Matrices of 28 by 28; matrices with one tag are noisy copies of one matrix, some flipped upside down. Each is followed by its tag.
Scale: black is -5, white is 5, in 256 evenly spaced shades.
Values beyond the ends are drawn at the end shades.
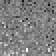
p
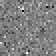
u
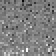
p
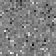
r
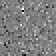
u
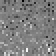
p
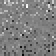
p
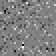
u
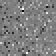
u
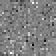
r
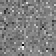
u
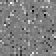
r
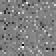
u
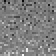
p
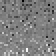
p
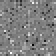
r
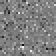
u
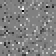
u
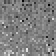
p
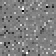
u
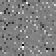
u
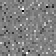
u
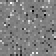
r
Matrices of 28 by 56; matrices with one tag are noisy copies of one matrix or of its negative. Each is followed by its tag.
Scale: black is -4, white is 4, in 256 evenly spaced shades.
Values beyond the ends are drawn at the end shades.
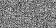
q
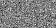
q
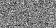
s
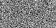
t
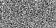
t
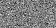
s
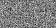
q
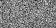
t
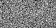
t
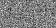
q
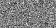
s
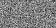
q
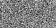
t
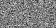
s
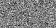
s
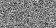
s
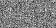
q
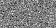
s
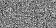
q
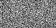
t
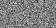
s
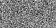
t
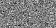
s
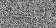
q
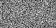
t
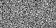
t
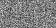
q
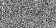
t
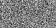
t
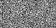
t
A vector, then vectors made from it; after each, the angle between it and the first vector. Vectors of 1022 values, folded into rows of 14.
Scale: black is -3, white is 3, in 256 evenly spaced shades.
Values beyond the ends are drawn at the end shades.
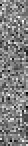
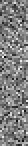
partly opposed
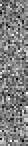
nearly opposite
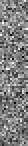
partly aligned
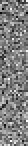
partly opposed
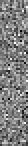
partly aligned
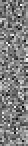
partly opposed
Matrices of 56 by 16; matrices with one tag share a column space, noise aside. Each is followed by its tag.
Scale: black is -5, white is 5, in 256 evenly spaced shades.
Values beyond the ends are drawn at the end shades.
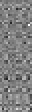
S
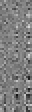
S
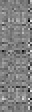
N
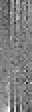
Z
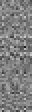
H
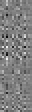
H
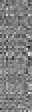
H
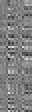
H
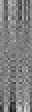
Z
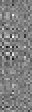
H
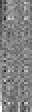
Z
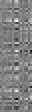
N
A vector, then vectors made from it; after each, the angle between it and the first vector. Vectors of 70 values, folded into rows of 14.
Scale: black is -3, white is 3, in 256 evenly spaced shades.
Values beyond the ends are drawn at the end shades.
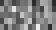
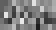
partly opposed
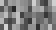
nearly opposite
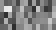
orthogonal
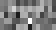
partly aligned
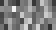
nearly parallel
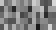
nearly opposite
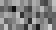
nearly opposite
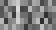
partly opposed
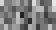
nearly opposite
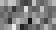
partly opposed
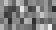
orthogonal
